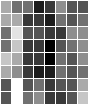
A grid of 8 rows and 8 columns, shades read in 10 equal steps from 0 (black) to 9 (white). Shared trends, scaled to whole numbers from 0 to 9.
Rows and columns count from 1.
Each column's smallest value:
3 4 2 1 0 2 3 3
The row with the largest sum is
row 8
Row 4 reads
4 7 2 2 0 3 4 5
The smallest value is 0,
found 2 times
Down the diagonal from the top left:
6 6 3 2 0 4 3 7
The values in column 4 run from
1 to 5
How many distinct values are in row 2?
5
